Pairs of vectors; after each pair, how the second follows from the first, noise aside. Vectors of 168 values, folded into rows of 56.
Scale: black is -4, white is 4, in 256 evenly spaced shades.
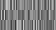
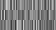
copied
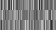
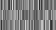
copied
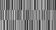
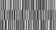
negated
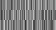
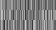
negated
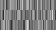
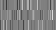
partly zeroed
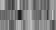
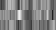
negated
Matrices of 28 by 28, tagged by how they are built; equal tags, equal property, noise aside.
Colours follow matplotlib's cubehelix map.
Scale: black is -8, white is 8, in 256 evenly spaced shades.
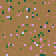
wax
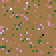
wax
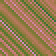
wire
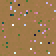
wax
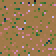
wax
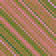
wire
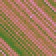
wire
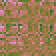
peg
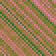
wire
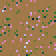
wax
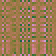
peg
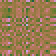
peg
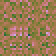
peg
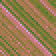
wire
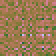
peg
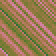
wire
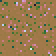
wax
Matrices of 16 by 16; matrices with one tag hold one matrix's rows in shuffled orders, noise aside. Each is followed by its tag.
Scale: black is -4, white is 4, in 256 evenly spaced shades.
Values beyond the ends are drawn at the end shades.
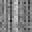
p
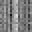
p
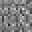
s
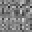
s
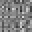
s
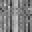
p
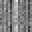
p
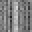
p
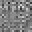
s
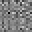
s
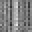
p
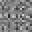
s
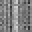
p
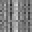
p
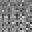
s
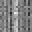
p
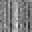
p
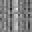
p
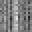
p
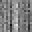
p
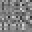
s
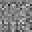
s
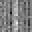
p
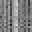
p
